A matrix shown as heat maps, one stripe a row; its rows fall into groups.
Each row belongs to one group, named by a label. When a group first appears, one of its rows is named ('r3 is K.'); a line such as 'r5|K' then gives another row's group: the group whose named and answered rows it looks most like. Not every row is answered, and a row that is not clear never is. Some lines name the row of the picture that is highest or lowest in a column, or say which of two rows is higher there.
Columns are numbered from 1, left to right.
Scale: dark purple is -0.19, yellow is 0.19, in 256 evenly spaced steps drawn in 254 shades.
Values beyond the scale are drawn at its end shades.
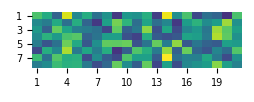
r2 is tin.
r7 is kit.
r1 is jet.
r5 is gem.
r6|jet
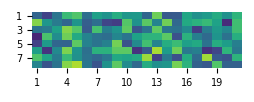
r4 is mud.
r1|gem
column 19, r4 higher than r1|No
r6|gem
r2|kit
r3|gem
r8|gem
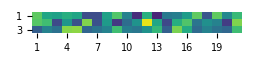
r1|tin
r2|jet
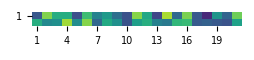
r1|jet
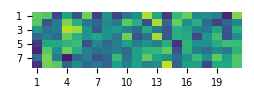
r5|mud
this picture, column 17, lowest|4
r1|jet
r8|mud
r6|mud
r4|gem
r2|gem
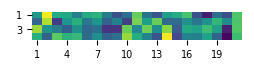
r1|jet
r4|kit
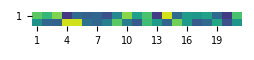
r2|gem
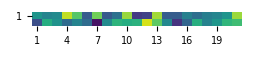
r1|gem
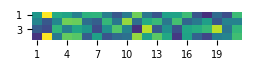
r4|mud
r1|jet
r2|gem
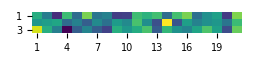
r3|kit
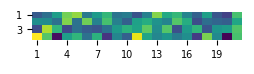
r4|kit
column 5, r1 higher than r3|Yes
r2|jet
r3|mud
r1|gem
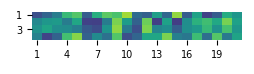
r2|tin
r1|gem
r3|tin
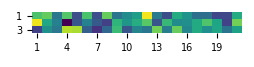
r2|kit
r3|gem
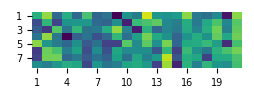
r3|tin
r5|kit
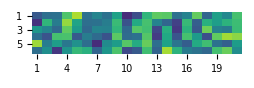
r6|tin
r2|mud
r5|kit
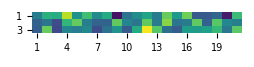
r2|tin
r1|jet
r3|mud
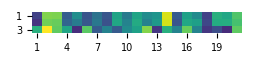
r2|mud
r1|mud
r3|jet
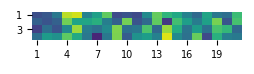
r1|gem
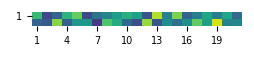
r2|tin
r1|gem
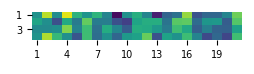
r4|jet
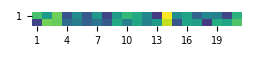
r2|mud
